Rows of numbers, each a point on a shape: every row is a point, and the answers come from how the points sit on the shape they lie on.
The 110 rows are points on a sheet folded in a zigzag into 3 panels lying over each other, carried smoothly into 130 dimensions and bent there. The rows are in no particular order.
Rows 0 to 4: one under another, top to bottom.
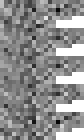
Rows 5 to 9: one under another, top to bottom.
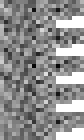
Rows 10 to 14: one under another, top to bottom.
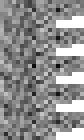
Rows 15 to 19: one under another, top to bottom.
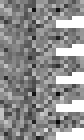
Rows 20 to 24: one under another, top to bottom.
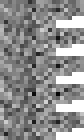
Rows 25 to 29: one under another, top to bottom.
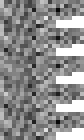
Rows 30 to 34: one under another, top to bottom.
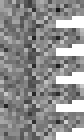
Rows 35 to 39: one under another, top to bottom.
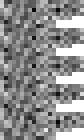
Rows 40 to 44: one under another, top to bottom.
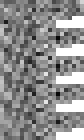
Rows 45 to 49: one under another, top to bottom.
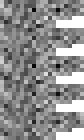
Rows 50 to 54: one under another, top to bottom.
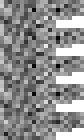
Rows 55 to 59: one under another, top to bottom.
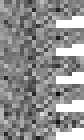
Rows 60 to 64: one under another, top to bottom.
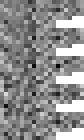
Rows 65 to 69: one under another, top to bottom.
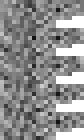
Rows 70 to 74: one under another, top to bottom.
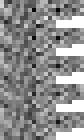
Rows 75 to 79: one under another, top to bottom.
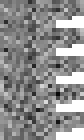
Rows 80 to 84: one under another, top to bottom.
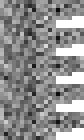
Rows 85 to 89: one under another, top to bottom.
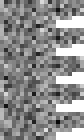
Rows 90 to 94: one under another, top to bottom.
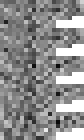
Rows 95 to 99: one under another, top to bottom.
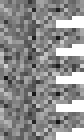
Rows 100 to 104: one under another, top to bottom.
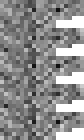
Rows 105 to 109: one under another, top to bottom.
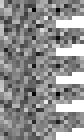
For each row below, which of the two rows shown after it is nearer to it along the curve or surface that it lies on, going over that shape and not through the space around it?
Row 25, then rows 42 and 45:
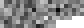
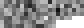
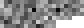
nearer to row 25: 42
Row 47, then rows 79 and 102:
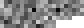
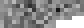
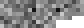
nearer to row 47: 102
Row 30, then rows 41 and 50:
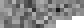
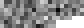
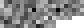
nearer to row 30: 41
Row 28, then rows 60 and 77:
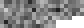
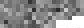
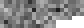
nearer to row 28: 77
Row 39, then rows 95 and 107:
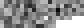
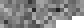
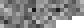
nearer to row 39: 95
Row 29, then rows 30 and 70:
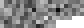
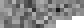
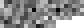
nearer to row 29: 30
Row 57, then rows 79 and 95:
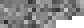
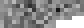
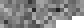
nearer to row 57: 95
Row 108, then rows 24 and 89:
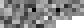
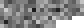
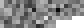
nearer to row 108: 24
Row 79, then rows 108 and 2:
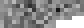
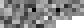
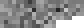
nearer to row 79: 2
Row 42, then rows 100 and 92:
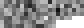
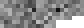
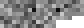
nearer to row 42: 100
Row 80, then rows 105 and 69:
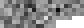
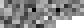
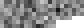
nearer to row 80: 69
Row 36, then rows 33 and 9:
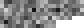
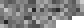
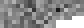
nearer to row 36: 33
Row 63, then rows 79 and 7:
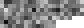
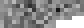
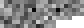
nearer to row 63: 7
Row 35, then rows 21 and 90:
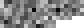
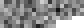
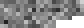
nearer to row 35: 90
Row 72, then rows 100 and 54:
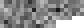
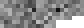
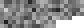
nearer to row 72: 54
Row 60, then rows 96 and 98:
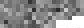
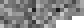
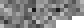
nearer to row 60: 96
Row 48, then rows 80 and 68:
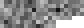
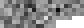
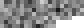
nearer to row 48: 80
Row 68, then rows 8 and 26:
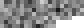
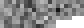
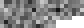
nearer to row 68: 8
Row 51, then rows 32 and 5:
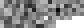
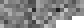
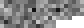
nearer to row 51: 32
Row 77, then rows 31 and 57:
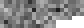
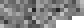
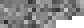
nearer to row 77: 57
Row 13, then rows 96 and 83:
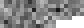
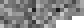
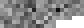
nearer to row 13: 83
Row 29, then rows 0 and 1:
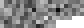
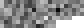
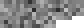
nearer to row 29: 0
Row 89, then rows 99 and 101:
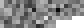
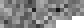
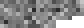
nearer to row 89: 99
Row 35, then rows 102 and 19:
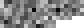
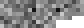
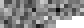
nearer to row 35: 102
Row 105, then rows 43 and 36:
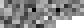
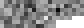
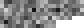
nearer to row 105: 36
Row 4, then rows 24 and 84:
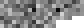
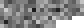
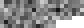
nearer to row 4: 24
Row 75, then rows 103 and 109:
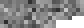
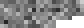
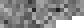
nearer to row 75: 109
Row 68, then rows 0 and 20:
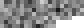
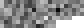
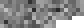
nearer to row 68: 0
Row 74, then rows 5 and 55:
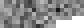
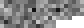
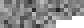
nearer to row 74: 55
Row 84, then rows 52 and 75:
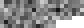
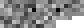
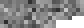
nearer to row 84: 75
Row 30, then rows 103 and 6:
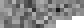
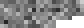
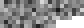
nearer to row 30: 6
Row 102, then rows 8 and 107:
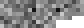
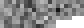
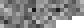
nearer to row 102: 107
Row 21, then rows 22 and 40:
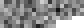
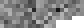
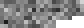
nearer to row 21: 22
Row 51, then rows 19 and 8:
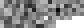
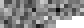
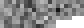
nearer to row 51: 19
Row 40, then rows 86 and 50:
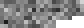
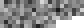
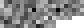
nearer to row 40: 50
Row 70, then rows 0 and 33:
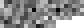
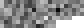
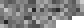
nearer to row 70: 33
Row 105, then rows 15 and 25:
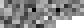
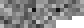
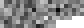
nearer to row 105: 15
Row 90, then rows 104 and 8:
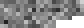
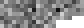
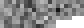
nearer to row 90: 104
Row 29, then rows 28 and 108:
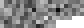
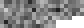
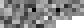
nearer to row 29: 28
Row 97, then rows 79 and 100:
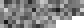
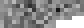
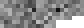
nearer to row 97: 100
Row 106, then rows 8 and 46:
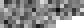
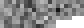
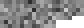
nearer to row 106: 8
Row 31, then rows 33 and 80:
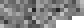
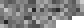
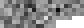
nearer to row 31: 33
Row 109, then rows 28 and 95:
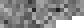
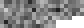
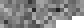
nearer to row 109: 95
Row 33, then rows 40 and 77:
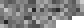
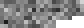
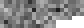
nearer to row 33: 40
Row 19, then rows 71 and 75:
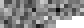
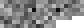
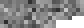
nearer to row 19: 75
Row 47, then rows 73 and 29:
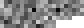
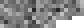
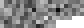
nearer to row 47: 73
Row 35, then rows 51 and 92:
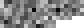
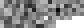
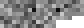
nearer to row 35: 92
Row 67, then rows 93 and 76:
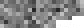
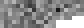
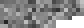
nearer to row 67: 76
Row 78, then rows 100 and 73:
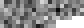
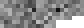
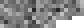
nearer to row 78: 100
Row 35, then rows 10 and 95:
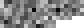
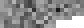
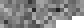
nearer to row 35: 95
